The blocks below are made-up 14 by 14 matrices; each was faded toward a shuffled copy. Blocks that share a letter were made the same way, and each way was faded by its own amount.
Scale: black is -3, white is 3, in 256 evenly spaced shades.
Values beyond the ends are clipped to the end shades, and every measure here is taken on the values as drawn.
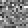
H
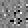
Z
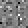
Z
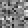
H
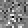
H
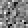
H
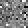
H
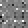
Z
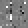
Z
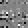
Z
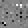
Z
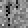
H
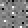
Z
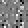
Z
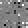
Z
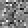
H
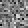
H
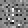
Z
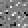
Z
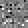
Z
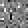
Z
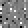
Z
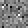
H
